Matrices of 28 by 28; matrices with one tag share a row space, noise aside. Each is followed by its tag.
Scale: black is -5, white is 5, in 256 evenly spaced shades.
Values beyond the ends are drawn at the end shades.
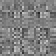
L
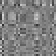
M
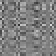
M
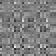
L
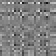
L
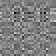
L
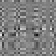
M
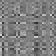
M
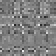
L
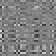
M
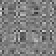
M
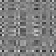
M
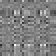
L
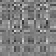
L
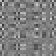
M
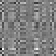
M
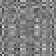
M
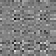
L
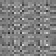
L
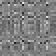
L
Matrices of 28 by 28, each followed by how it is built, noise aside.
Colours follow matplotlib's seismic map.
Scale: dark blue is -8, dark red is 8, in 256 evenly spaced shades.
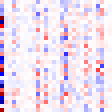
uneven columns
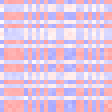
blocks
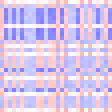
blocks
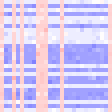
blocks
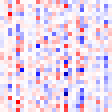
uneven columns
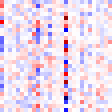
uneven columns
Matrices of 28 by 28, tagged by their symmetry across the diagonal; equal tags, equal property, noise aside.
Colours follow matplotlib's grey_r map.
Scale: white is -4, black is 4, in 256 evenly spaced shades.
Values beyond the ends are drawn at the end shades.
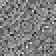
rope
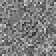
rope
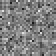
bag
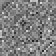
rope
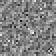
rope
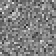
rope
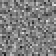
bag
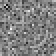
rope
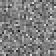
bag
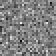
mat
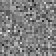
bag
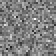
mat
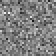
mat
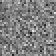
bag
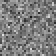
mat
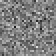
mat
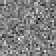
bag
